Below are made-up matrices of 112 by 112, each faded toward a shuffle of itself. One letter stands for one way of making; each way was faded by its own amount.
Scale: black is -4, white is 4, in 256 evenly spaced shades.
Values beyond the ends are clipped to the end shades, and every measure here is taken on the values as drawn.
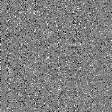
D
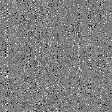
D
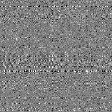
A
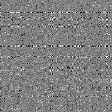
A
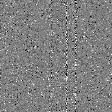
D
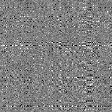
A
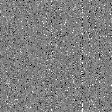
D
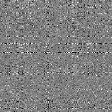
A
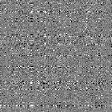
A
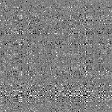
A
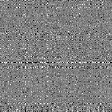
A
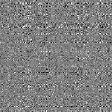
A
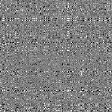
A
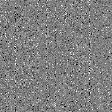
D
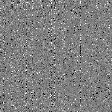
D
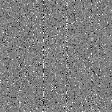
D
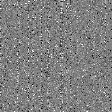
D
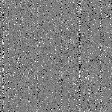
D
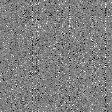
D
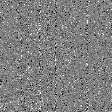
D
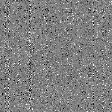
D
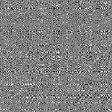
A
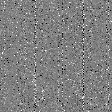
D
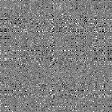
A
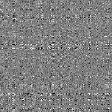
A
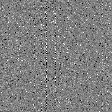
D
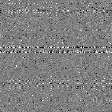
A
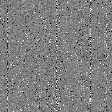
D
